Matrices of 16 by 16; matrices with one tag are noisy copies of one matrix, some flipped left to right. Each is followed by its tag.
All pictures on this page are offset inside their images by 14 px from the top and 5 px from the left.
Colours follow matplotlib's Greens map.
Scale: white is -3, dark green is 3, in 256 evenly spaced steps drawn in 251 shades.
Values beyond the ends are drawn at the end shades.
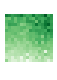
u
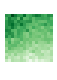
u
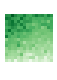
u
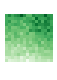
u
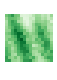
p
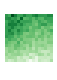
u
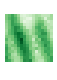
p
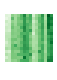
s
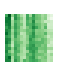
s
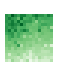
u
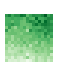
u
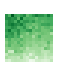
u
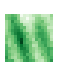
p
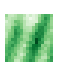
p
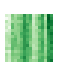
s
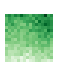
u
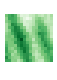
p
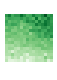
u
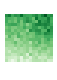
u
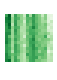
s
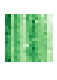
s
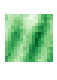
p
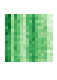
s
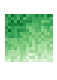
u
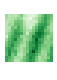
p
